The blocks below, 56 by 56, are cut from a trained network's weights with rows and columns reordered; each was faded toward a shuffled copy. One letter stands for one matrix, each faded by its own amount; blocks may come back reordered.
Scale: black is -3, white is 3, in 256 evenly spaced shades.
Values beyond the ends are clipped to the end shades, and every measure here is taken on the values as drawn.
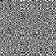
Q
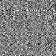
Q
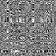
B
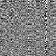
B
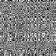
B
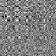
Q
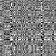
B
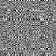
Q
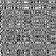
B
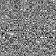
Q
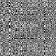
B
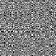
B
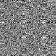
Q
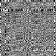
B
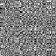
B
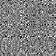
Q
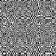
B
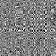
Q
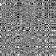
Q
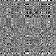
Q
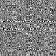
Q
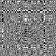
B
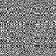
B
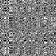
Q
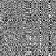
B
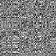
B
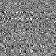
Q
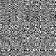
B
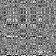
Q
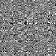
Q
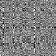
B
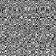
B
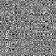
Q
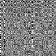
B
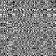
B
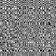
Q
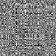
B
